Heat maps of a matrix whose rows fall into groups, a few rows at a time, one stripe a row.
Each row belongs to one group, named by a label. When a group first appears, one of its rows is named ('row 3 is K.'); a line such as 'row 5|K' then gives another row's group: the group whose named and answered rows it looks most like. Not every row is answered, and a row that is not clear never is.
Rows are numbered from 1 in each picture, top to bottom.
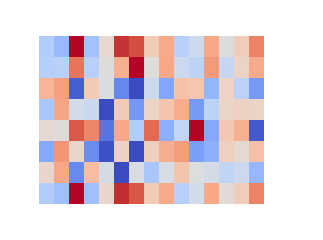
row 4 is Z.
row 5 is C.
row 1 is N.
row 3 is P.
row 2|N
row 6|Z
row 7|P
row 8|N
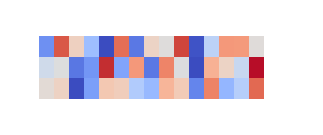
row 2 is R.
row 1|Z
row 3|R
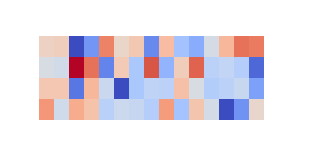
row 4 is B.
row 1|R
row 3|P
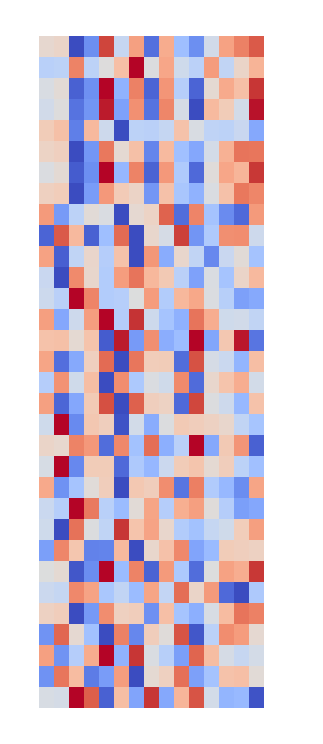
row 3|R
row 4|R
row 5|P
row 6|R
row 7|R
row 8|R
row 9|B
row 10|Z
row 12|N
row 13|C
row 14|B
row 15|C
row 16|B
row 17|Z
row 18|B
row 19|P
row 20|C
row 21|P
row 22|B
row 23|C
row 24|N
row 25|Z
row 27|C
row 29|Z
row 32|C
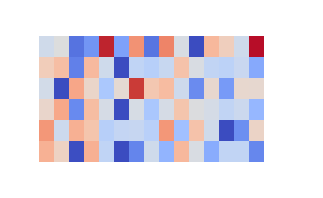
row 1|R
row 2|P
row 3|N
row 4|P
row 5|B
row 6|P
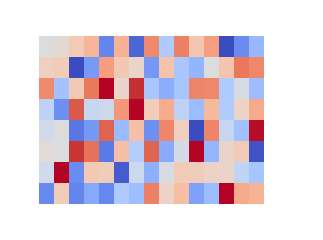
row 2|R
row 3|B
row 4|N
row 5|R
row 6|C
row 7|P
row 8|Z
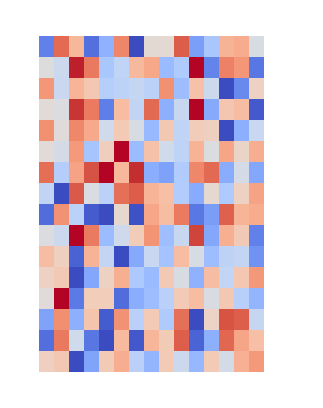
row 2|C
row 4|C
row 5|B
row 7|B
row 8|N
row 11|P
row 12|R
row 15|Z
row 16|R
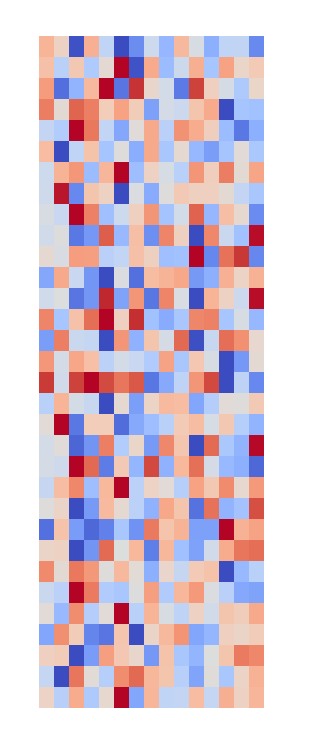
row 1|P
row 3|B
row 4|B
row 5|C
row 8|P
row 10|R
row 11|C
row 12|Z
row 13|R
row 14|B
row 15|Z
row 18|Z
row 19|P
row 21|C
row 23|R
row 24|Z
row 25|R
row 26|B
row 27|C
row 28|N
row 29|Z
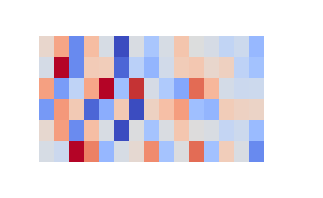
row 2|P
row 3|B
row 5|P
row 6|C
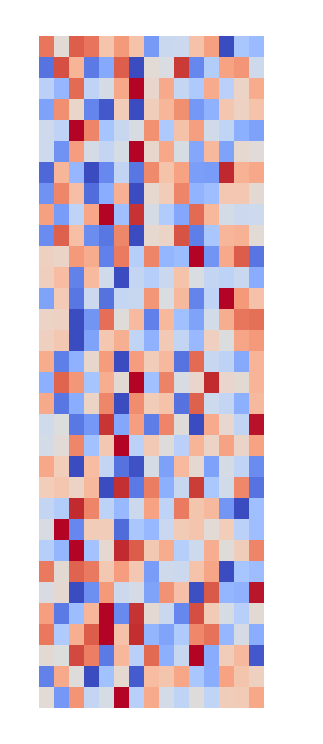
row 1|B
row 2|Z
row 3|N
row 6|N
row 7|Z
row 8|Z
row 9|B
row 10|Z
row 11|C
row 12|P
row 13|Z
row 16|B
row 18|B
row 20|N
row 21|P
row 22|C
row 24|P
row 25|N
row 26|B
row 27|R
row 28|B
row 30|C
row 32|N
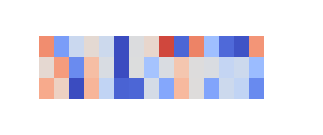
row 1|B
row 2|P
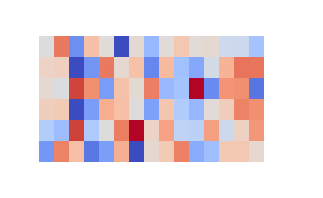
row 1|P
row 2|R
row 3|C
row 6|Z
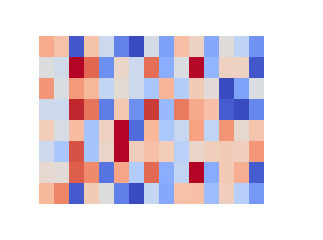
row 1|P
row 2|C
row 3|B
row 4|C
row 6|N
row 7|C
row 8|P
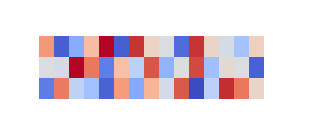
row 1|B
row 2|C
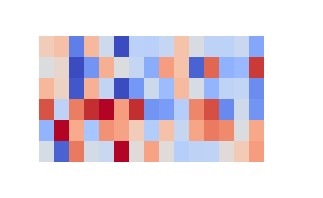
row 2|R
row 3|P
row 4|B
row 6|N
